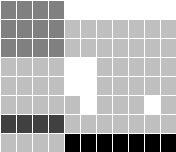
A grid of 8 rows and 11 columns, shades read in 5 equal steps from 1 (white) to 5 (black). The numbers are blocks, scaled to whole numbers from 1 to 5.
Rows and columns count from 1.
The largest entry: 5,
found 7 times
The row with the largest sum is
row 8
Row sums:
19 26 26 20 20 20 30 43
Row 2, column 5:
2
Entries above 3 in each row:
0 0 0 0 0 0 4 7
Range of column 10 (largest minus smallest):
4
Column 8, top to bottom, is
1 2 2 2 2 2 2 5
